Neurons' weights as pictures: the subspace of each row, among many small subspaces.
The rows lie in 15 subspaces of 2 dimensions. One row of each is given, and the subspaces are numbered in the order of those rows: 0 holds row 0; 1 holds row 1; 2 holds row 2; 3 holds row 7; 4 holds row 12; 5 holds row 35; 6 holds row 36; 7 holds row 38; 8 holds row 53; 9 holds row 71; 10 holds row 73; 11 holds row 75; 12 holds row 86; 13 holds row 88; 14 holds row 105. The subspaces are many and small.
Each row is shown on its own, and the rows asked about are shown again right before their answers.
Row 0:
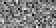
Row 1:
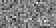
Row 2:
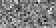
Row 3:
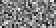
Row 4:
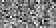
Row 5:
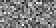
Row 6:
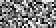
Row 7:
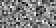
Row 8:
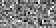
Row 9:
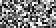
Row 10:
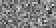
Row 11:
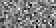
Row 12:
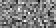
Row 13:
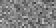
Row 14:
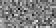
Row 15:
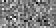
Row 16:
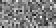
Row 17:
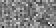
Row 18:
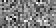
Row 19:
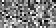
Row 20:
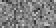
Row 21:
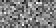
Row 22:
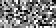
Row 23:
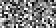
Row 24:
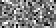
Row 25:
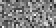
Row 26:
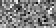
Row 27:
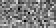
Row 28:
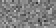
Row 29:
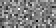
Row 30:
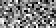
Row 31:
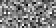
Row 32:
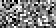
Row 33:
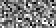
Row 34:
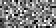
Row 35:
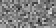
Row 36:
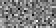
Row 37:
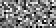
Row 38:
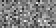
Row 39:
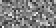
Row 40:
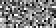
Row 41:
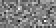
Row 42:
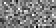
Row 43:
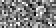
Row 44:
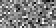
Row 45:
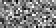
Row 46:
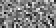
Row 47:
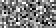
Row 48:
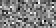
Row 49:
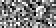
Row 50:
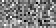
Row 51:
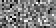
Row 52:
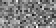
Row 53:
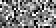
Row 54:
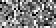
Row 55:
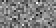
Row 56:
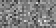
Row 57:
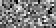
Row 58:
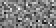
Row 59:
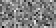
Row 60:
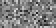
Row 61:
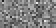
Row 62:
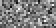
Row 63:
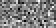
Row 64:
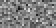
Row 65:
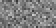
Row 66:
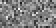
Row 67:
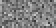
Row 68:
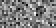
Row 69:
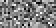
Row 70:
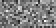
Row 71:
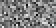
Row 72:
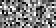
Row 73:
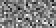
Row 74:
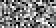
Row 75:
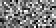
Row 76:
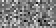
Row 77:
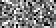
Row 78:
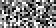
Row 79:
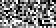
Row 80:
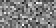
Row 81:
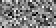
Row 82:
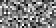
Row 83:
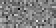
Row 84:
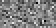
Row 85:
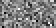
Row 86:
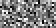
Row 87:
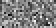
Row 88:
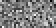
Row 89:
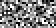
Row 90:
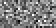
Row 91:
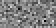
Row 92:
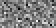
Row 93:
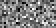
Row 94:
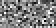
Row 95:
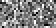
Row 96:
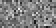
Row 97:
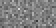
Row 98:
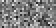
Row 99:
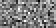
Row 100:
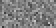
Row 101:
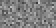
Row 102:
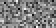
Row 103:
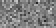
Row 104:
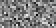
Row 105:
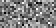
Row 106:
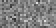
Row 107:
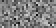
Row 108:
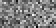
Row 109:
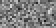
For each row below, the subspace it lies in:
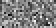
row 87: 11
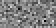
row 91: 9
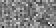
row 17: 7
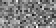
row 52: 13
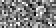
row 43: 3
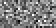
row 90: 10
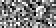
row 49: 3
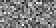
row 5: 14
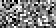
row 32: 2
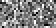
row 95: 8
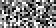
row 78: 4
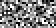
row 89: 7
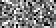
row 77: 8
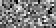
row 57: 2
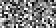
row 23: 6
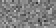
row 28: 5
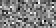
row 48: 12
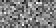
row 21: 14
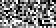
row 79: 3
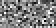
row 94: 9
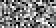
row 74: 7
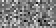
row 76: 7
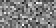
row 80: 14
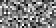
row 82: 5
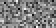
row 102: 0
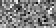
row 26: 2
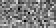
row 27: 4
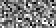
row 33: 10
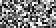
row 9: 5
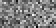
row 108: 13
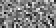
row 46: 13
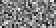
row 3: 0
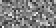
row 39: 0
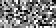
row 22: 10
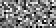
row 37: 10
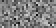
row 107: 9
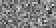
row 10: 5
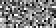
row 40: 8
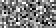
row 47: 4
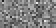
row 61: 12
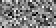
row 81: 0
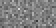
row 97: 6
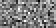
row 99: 4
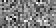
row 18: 1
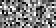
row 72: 12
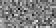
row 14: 6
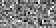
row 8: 3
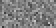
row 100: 11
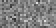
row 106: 1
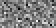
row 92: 10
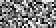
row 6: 14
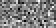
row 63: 4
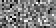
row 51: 1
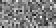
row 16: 13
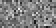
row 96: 6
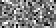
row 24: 8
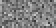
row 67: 11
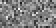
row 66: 8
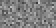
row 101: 12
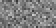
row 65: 0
